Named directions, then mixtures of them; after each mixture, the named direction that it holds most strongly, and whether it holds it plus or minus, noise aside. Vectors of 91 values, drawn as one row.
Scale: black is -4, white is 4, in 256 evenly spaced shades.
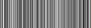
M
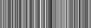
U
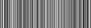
M, plus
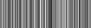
U, plus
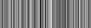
U, minus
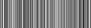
M, plus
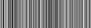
M, minus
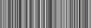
U, plus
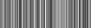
U, plus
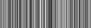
U, plus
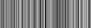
U, minus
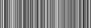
M, plus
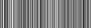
M, plus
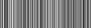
M, plus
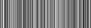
M, plus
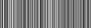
M, plus
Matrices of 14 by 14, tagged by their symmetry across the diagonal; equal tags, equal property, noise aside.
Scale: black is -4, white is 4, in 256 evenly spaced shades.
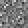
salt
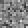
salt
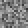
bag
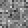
salt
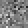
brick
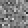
bag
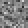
bag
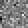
bag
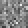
bag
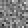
brick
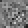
salt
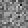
bag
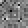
salt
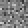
brick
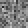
bag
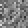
bag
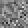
brick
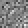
salt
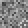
salt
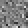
brick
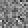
brick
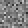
brick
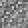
salt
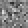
brick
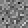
salt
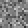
brick
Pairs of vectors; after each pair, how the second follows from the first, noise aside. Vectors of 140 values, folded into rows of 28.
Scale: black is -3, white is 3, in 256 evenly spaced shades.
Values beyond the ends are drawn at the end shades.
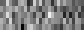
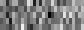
negated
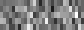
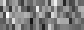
reversed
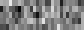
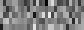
shuffled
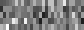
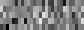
negated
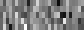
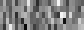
negated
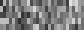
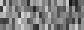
negated
